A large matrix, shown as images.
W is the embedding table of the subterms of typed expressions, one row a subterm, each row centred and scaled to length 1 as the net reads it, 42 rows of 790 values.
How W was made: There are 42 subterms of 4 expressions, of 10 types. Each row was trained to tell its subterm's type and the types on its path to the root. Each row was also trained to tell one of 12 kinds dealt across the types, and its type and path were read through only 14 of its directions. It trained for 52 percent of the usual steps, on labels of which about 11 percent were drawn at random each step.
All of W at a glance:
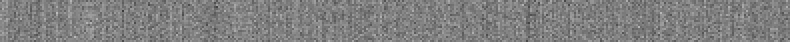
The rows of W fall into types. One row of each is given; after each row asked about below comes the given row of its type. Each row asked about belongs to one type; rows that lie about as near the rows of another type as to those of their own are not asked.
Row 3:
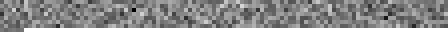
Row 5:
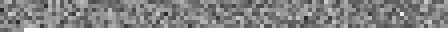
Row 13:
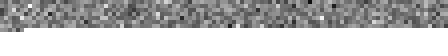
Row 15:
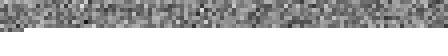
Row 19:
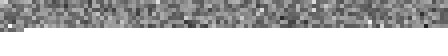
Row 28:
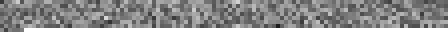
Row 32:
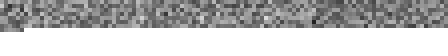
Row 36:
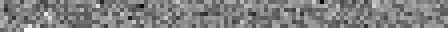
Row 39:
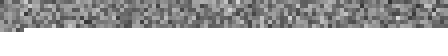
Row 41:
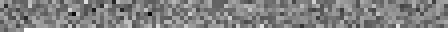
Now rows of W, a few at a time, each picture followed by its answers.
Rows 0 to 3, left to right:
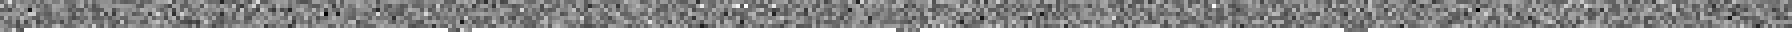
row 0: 3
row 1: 19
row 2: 15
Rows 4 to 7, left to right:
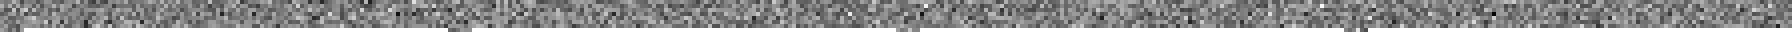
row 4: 32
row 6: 36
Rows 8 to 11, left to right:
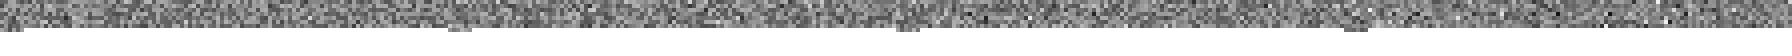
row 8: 32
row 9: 36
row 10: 36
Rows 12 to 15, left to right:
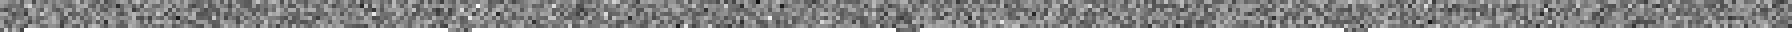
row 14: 5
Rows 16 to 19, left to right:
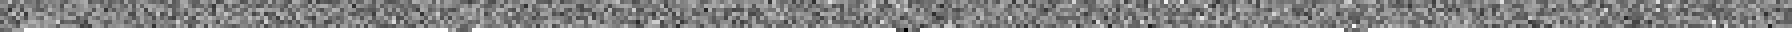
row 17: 13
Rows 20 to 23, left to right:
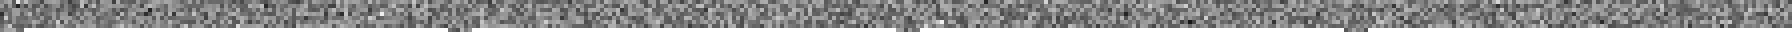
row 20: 3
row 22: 32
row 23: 15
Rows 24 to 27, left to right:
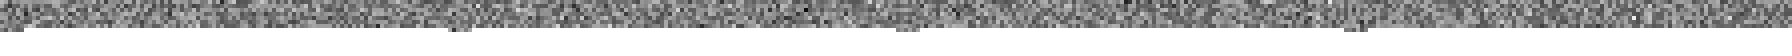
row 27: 5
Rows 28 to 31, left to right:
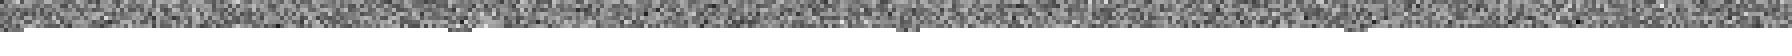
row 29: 15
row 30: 39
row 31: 5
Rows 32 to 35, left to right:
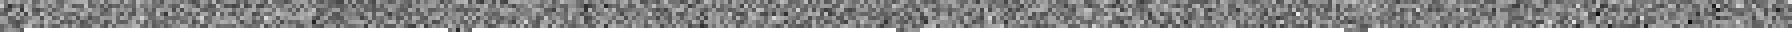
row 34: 5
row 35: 3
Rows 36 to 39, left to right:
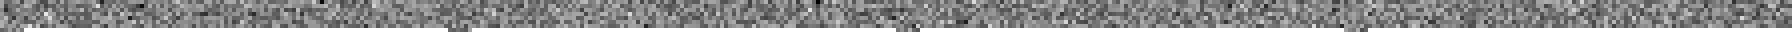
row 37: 28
